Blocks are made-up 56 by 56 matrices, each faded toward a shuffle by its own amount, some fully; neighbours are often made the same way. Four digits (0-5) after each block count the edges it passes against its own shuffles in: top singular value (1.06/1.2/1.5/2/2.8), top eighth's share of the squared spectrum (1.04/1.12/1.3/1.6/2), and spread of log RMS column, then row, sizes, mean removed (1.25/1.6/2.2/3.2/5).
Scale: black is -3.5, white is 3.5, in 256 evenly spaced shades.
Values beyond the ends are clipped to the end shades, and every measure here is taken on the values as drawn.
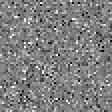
2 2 0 0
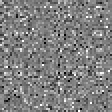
4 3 1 1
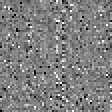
3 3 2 1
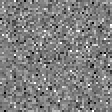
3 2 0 0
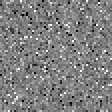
1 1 0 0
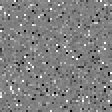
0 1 0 0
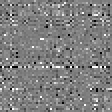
4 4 2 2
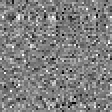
4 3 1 2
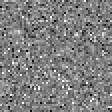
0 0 0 0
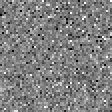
0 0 0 0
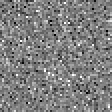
2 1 0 0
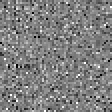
3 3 1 1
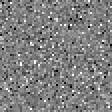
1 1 0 0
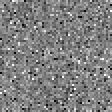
1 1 0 0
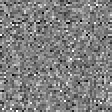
3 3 0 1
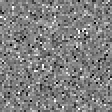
0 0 0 0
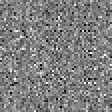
3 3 1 1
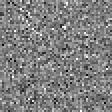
0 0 2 0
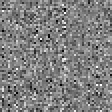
1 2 3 0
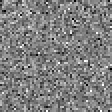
0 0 0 0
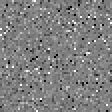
0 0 0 0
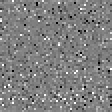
1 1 0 1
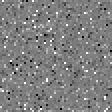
0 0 0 0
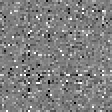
2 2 1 2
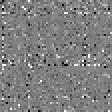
2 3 2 2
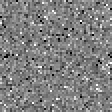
0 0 0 0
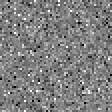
1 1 0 0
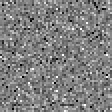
2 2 0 0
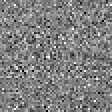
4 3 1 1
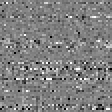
2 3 0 3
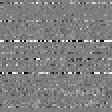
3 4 0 3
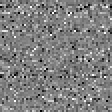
1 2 0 2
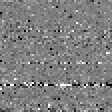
3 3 0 3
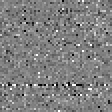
3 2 0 2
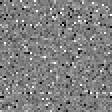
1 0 0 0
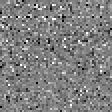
1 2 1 1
